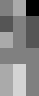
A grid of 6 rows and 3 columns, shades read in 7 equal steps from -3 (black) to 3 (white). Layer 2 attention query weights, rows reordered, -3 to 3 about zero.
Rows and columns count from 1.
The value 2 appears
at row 5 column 2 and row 6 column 2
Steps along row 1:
up down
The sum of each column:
2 5 -5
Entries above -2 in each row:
2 3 3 3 3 3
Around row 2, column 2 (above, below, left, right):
1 0 -1 -1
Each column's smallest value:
-1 0 -3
